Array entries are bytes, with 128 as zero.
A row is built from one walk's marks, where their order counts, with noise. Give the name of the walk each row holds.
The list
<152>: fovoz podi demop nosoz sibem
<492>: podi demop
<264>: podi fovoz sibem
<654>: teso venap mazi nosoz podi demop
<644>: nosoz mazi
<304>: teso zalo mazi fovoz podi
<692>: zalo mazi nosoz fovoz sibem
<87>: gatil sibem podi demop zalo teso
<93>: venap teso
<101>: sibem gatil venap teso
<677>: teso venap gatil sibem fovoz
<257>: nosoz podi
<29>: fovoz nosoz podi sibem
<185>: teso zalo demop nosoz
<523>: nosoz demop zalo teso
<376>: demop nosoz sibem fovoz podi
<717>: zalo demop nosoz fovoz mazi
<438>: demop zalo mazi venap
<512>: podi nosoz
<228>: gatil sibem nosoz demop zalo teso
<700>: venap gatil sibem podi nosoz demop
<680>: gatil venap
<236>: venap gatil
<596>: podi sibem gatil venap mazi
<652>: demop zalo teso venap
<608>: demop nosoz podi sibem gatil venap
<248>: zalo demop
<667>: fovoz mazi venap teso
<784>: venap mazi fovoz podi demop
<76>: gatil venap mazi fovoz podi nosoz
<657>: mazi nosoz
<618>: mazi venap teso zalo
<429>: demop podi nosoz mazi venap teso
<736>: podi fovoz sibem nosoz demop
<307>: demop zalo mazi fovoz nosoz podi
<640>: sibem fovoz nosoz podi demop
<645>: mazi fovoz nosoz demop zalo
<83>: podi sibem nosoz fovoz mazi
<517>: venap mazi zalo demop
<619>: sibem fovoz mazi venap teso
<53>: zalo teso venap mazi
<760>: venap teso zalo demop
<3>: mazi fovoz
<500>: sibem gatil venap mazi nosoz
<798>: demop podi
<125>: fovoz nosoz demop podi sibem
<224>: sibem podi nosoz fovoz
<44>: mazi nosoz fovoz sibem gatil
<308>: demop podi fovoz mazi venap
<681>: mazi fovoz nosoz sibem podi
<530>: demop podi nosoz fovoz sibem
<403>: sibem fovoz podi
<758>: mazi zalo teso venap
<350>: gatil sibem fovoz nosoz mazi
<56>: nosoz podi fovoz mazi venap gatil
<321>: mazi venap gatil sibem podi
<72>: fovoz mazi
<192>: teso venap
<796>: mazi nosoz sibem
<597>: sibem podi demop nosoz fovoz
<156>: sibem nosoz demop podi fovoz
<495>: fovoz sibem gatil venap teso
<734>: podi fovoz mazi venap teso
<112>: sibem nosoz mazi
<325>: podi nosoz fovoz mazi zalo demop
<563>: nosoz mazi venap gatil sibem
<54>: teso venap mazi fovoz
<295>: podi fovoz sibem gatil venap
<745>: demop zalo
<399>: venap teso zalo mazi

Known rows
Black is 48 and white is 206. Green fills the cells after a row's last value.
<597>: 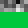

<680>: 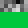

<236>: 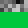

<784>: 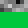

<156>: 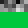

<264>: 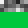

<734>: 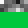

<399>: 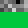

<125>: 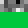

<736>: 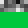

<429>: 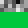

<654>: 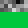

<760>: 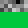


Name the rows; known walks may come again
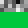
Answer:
<429>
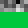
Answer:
<597>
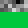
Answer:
<654>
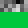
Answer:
<680>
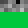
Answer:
<44>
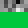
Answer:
<376>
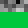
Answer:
<640>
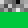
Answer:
<652>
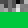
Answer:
<228>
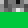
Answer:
<29>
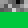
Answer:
<54>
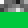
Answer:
<734>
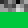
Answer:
<156>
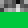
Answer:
<596>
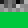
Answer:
<500>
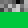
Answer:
<236>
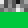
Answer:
<530>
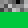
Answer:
<760>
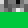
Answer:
<125>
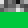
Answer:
<736>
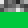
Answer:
<264>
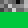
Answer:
<399>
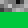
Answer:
<784>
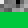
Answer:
<667>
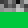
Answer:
<224>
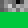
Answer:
<321>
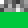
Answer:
<798>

